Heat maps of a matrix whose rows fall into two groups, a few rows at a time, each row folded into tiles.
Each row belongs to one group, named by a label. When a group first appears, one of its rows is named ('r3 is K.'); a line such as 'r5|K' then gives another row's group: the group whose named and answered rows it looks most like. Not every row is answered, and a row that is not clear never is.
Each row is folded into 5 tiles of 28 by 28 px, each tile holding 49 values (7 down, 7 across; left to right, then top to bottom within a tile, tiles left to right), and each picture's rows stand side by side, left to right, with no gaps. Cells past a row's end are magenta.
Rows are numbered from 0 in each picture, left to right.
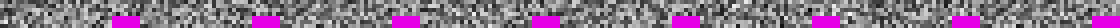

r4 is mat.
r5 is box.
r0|mat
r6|mat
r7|box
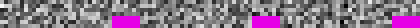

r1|mat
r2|box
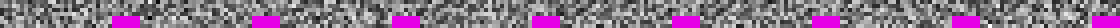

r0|mat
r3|mat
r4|box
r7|mat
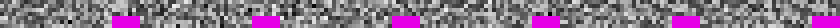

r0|mat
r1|box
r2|box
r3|mat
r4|mat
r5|mat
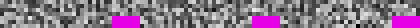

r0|mat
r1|mat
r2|mat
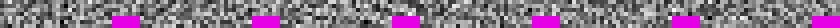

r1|box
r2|mat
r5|box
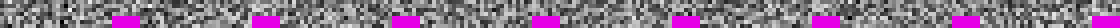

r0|box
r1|mat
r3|mat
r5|mat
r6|box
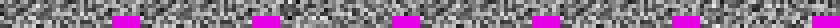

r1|box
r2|box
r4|box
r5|mat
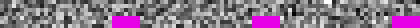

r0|mat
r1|box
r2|box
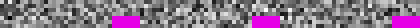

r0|box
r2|box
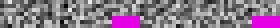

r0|box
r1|box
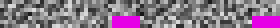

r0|mat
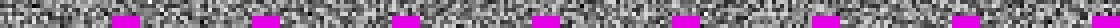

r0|box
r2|mat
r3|box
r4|mat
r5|mat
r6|mat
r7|mat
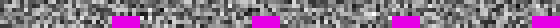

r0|mat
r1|box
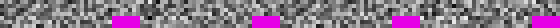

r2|box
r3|box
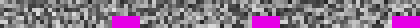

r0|mat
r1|mat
